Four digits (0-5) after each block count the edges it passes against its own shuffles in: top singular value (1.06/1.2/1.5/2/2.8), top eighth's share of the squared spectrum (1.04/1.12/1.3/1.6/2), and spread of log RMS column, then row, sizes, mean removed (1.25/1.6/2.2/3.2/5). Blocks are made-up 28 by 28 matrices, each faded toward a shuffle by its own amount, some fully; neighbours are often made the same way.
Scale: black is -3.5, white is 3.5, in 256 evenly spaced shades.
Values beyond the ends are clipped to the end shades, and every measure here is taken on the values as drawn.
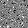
0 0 0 0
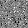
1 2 0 1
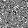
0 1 0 1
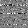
2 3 0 3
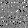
1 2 0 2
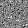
0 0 0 0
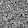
0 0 0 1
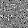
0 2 0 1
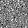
0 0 0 0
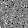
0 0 0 0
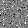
0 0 0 0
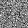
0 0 0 0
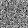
0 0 0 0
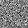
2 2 0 0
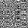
3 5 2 2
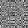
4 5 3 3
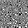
3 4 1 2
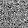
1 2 0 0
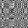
4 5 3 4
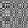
4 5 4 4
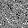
0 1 0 1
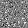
1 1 1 1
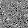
1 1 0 1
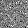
0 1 0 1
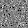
1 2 0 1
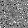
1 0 0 0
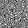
1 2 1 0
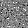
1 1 0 1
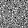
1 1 0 0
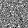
1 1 0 0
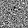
2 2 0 0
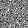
1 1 0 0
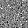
2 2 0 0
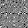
3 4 1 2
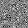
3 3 1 1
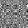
3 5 2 2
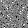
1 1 0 0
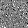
0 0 0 0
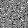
2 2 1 0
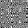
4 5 2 2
